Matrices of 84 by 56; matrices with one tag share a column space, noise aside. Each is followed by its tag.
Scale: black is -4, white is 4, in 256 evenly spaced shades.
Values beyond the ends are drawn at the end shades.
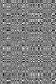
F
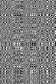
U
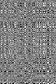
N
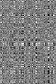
U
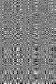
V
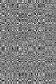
F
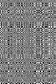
N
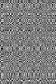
F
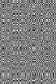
F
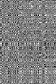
U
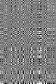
V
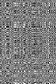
N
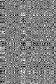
U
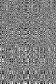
V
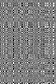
N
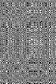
N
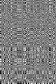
V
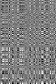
V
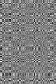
F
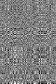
V
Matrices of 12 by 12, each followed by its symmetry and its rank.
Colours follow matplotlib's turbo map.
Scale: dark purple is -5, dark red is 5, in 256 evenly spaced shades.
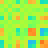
symmetric, rank two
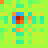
symmetric, rank two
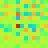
neither, rank two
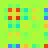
symmetric, rank one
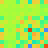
symmetric, rank two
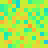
neither, full rank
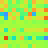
neither, rank two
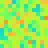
neither, full rank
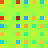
symmetric, rank one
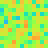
neither, full rank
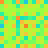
symmetric, rank two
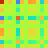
symmetric, rank one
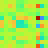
neither, rank two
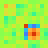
symmetric, rank two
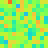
neither, full rank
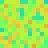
neither, full rank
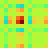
symmetric, rank one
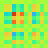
symmetric, rank one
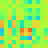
neither, rank two
